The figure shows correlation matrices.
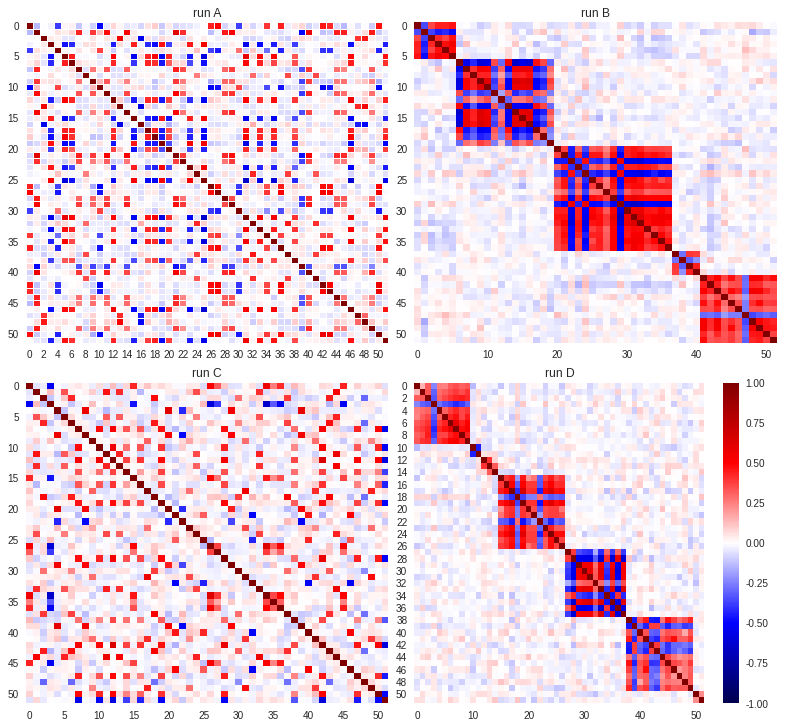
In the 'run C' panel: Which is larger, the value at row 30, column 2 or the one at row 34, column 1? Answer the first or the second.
the first
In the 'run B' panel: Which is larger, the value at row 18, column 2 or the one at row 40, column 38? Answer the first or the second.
the first
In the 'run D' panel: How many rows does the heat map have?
52
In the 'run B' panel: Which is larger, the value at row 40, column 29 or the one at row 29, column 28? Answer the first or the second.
the first
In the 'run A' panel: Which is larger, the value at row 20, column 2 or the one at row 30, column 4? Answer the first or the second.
the second
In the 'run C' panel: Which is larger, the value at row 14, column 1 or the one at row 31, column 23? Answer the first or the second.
the second
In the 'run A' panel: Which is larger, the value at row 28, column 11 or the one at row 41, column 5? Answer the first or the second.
the first
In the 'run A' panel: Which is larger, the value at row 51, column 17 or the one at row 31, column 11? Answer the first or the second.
the first
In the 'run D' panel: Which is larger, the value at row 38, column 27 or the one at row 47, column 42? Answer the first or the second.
the first
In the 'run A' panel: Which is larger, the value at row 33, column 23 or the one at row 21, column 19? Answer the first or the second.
the second
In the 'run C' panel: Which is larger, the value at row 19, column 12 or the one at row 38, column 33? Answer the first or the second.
the first
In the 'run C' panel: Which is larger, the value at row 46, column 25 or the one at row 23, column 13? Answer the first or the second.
the first
